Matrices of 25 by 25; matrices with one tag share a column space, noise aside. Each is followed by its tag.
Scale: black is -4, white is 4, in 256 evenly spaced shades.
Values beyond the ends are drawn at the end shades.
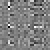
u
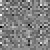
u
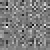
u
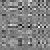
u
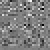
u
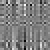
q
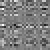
u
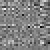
u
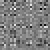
u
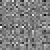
u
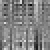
q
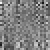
q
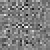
u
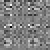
u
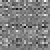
u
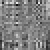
q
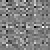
u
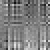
q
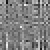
q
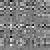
u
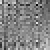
q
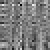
q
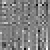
q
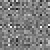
u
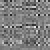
u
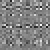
u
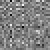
u
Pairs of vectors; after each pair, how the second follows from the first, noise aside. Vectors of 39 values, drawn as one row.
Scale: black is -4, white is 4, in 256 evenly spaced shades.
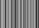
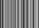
reversed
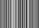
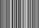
reversed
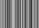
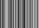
wrapped around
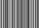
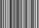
reversed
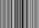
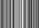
negated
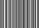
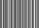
reversed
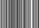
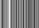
wrapped around
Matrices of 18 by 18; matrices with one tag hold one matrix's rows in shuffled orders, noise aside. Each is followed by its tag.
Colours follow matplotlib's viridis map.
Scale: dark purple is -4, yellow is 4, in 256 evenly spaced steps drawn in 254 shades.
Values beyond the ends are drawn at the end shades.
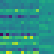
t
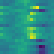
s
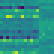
t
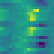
s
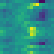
s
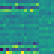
t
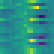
s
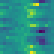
s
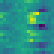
s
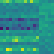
t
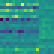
t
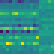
t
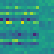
t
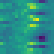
s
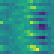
s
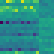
t
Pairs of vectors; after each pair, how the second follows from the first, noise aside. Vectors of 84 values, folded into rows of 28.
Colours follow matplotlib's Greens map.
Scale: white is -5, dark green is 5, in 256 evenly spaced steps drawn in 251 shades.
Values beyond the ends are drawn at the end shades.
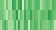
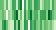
scaled up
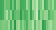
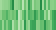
reversed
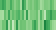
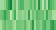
reversed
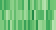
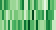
scaled up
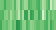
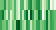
scaled up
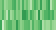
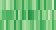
reversed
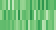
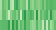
reversed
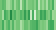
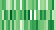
scaled up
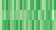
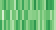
reversed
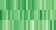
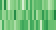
reversed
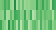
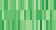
reversed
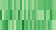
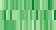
reversed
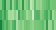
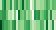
scaled up
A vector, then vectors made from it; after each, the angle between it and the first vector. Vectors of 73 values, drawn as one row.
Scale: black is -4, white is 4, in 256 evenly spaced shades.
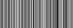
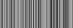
partly aligned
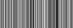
partly aligned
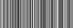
nearly opposite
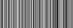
nearly parallel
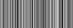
nearly opposite
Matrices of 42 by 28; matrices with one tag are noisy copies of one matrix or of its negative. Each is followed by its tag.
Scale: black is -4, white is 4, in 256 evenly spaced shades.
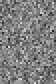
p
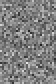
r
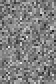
p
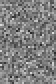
r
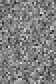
p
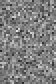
r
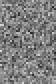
r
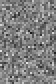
r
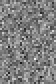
p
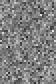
p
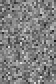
p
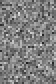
r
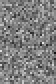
r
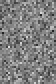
p
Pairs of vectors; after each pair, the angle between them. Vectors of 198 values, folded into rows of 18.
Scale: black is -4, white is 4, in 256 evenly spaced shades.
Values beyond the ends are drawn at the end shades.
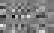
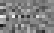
nearly opposite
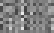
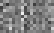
nearly parallel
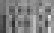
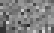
partly aligned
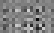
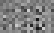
nearly parallel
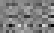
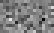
partly aligned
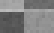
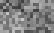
partly opposed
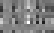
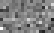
orthogonal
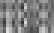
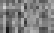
nearly opposite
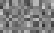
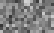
partly opposed
